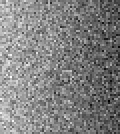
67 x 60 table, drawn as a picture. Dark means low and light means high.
The histogram is bell-shaped. There is an overall slope up to the left. The grain is fine, like static.
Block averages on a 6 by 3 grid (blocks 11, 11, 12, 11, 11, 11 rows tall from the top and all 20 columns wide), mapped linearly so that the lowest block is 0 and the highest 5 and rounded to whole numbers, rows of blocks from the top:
5 3 0
5 3 0
5 3 0
5 2 0
5 2 0
5 3 0
